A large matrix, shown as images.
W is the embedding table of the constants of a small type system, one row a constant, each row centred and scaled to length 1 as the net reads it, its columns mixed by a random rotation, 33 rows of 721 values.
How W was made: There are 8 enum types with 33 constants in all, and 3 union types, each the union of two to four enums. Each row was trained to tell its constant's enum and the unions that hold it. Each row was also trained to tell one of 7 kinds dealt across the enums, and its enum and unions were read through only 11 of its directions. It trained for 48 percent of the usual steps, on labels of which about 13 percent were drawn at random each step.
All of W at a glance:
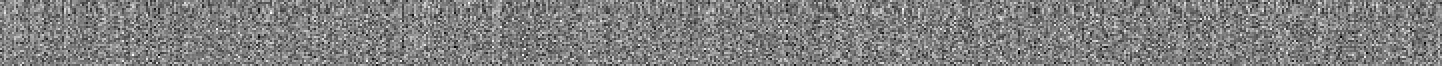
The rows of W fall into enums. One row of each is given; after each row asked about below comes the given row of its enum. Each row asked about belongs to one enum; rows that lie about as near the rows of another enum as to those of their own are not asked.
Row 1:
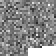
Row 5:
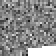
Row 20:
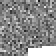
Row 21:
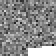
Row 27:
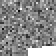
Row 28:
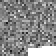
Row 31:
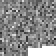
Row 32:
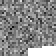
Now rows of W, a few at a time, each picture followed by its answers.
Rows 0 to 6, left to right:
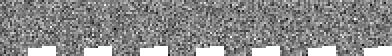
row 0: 31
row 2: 27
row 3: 27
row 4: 5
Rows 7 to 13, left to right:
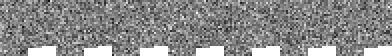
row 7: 20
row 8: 31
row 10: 20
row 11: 27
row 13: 31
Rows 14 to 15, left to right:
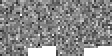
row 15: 20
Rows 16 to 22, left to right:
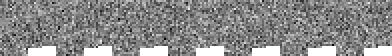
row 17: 1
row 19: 27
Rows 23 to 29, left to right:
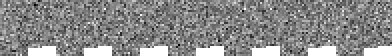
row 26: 1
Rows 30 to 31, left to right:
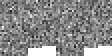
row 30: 20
